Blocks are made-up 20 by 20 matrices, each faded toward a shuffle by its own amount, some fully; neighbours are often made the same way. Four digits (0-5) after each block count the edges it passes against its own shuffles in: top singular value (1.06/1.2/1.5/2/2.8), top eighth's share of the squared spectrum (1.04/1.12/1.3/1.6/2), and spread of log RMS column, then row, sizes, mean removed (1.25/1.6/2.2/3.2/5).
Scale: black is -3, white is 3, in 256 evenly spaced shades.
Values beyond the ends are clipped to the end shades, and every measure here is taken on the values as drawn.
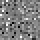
0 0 0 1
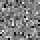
0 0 0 0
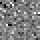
0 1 0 0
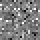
0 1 0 0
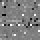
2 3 0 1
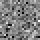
0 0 0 0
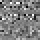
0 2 0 3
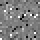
0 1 0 0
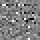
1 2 0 1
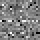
1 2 0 1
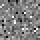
0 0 0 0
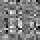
3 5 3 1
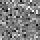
0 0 0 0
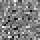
2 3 1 0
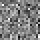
3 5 2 2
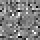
2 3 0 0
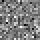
1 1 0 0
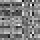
4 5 3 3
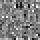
3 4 1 2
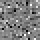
0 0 0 0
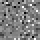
0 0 0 0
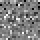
0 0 0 0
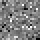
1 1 0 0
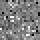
1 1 0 0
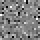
2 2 0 1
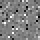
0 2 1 0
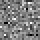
2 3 0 1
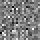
2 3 1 0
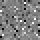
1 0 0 0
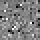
0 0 0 0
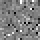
1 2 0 0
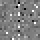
3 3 0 0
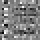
3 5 2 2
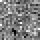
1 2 0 0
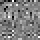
3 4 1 1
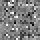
1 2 1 0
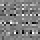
3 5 2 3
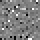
1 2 0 0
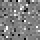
1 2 1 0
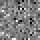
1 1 0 0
